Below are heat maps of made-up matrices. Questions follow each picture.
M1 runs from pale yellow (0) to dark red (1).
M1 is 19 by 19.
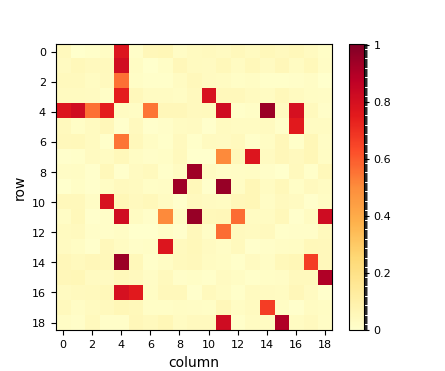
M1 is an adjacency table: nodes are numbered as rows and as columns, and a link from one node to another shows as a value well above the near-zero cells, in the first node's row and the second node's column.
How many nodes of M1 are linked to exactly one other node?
11
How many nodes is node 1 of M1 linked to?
1
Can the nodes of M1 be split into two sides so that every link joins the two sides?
yes
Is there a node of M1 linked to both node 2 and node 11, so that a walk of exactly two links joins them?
yes
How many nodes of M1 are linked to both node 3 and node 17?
0
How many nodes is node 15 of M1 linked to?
1
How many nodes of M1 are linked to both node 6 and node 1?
1
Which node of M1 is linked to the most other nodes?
node 4
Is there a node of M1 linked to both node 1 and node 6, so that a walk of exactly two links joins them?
yes
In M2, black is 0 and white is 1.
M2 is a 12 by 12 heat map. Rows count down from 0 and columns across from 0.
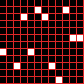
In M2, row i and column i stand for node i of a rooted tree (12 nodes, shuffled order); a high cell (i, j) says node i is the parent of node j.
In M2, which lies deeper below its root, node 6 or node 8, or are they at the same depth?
the same depth
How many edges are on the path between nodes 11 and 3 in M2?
5
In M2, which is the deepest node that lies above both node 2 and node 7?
9
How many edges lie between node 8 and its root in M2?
3
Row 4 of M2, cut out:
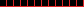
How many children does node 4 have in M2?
0
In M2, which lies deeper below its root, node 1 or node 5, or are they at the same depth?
node 5
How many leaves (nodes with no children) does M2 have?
6
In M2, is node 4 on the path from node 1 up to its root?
no
